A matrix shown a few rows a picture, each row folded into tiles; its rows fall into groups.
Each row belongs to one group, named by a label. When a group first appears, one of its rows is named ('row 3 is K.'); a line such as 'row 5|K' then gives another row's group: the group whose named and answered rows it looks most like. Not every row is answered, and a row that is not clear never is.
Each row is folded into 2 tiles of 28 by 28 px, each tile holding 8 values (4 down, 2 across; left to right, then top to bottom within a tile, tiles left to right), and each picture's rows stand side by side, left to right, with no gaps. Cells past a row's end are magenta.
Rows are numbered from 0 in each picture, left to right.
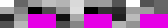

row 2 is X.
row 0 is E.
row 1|E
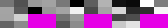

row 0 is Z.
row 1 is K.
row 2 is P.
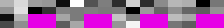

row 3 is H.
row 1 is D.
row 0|E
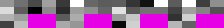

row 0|Z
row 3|X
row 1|X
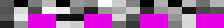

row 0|K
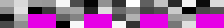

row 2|X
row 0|E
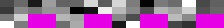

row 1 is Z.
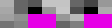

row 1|Z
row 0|Z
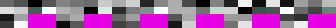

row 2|H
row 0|K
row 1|Z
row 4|D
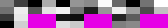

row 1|P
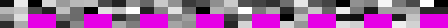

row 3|Z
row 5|X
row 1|Z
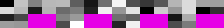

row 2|K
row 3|E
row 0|P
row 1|K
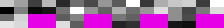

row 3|H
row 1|X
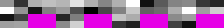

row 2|H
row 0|P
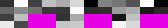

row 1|X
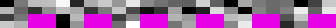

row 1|E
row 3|Z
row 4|D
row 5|K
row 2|E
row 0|P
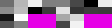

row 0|E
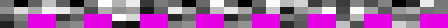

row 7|P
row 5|H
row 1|P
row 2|H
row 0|K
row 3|P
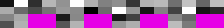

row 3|X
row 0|D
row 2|P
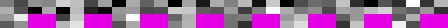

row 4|H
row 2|D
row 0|Z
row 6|K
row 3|D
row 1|X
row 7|X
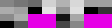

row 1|E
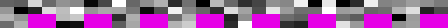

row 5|H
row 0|Z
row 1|H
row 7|E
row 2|E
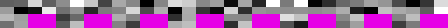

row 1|E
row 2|H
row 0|Z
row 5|H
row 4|D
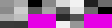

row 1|X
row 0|H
